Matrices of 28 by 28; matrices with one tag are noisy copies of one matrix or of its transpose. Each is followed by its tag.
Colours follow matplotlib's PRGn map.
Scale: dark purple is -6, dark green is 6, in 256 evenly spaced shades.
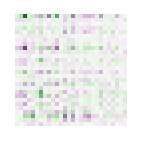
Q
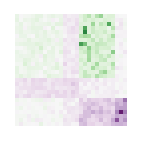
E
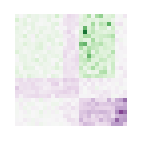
E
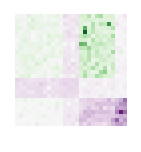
E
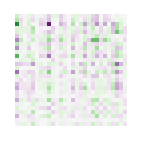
Q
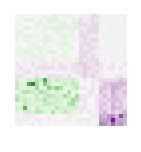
E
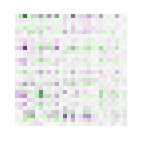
Q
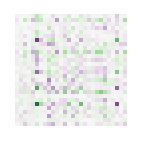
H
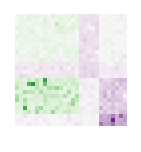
E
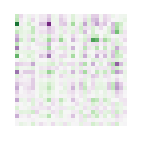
Q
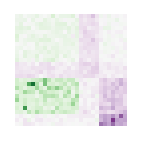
E
